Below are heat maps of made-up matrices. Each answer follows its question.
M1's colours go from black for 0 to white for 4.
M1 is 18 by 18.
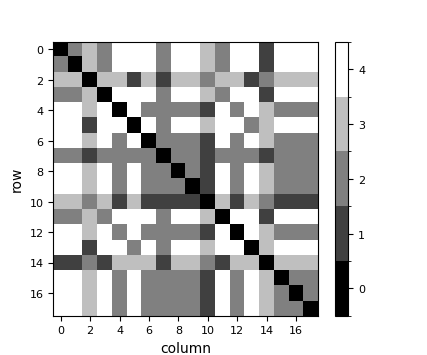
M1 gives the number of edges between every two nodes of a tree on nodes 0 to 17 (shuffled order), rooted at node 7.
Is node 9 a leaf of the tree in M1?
yes
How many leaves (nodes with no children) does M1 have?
14
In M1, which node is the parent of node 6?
10
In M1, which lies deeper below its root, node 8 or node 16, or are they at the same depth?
the same depth
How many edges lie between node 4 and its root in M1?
2
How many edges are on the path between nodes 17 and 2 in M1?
3
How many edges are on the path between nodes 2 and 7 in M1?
1
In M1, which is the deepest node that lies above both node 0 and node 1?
14
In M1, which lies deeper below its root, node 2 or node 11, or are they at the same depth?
node 11
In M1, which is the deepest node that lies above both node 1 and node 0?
14
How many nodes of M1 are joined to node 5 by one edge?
1
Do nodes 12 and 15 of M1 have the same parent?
yes
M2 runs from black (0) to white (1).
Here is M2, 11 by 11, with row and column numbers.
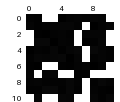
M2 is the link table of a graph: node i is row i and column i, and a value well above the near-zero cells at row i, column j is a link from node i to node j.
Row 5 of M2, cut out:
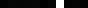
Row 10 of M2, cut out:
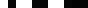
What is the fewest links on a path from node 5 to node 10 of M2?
2
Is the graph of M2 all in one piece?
yes
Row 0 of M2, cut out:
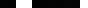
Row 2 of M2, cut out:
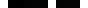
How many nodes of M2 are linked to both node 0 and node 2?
1
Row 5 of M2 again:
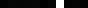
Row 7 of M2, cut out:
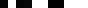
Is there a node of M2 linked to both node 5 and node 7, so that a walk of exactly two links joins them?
no
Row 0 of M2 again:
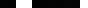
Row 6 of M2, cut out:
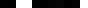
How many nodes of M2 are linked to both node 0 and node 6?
3
